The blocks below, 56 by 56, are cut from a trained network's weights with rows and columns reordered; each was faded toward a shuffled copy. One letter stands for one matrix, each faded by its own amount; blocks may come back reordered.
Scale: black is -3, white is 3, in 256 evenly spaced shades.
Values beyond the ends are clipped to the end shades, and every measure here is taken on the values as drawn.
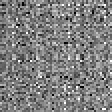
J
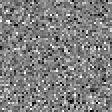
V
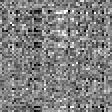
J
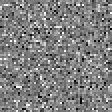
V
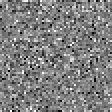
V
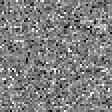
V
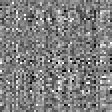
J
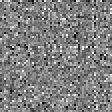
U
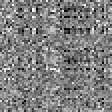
J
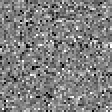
V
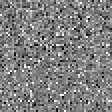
V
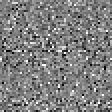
V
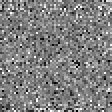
V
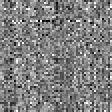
J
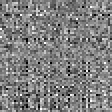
J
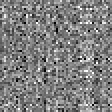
J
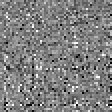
U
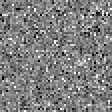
V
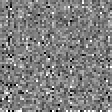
U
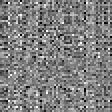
J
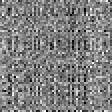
J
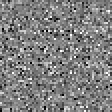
V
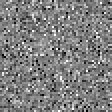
V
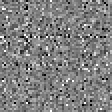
U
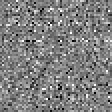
U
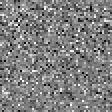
V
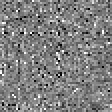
U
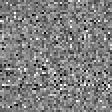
U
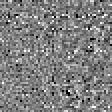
U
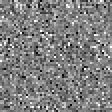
V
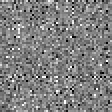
U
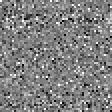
V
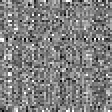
J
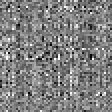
J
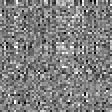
J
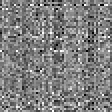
J
